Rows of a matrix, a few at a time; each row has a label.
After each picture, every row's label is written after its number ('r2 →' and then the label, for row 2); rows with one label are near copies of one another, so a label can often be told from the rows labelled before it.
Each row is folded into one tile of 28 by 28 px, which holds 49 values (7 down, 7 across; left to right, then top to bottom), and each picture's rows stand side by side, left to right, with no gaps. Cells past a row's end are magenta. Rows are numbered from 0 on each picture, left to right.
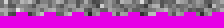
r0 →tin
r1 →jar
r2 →jar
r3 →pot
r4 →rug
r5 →jar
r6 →rug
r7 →pot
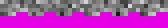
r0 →jar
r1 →rug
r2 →pot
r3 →jar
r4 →pot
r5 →jar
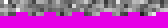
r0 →tin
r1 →rug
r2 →pot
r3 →jar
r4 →tin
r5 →jar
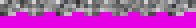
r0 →jar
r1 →tin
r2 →jar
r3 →tin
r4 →rug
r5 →tin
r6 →jar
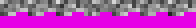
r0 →jar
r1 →jar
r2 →jar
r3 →rug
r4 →jar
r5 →jar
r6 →jar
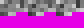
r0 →jar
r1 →jar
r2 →jar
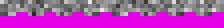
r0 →jar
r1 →pot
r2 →rug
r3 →tin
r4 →jar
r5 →rug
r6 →tin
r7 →tin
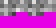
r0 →tin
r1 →tin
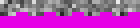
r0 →jar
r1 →tin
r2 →pot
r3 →rug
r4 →tin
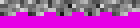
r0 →jar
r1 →jar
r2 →pot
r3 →pot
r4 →jar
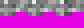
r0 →tin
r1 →tin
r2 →tin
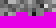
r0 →rug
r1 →pot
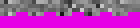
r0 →rug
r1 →rug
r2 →pot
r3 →pot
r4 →rug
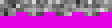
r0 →pot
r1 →tin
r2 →jar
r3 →tin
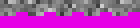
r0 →rug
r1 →jar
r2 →pot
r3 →pot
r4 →rug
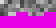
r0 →jar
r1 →rug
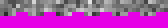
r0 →pot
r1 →tin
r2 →jar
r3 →tin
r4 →rug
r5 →rug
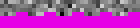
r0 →rug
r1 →jar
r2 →pot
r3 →pot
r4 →rug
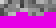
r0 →jar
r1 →rug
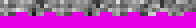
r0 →tin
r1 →pot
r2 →tin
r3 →pot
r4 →tin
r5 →jar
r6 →rug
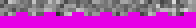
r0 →rug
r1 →tin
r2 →jar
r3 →rug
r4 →rug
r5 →jar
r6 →tin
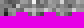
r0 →pot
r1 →tin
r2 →tin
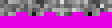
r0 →rug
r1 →pot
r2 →tin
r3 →pot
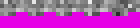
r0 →tin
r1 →tin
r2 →tin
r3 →tin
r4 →pot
